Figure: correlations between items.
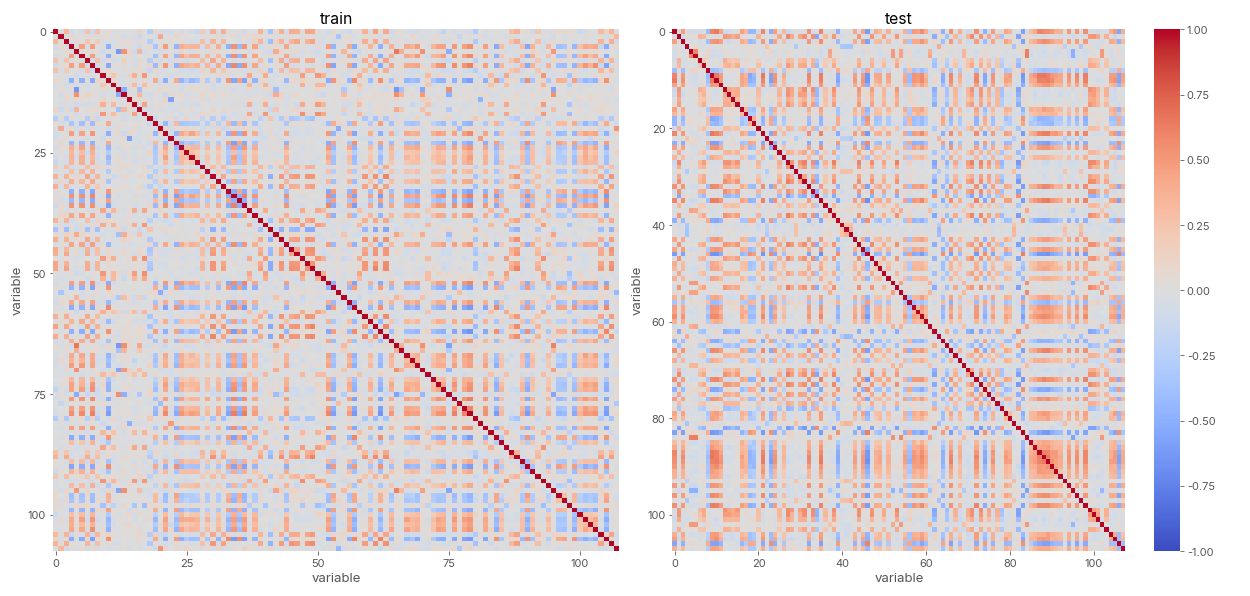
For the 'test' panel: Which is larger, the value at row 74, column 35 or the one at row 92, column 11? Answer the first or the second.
the second
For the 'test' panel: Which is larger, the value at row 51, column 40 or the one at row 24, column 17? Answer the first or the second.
the second
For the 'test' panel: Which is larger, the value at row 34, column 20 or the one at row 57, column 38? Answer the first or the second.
the second
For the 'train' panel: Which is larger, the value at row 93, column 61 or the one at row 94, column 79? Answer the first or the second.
the second
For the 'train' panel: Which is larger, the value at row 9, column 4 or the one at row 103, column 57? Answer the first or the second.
the first
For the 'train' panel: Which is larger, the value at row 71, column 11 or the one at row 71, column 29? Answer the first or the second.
the first
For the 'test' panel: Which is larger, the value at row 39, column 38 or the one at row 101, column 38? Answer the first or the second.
the second
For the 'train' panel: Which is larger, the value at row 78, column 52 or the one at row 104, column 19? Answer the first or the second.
the first
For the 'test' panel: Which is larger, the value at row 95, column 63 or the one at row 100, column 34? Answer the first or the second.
the first
